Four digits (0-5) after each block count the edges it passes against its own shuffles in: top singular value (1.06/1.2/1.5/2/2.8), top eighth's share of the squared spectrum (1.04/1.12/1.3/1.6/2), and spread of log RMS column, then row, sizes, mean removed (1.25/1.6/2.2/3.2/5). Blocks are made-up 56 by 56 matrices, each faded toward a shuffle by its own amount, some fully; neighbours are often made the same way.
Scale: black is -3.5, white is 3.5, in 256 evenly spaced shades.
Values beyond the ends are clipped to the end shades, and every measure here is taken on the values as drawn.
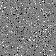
2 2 0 1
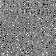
3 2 0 0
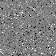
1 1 0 0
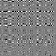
5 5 3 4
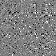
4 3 1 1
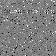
3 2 0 1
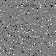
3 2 0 0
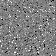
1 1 0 0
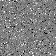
1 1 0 0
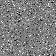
1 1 0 0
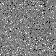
1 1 0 1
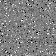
2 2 0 0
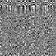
4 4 3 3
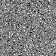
1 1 0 0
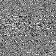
1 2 0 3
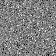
0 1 0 0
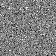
0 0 0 0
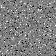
1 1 0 0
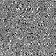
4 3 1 1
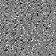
4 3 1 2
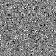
3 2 0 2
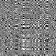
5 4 3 3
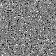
0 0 0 0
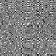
4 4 2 2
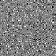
4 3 1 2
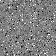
0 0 0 0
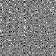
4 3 2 1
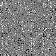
3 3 1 1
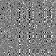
4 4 3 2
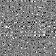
3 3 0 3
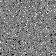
0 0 0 0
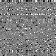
4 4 2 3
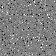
2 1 0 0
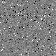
2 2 0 0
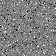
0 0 0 0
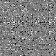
3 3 1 2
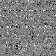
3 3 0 2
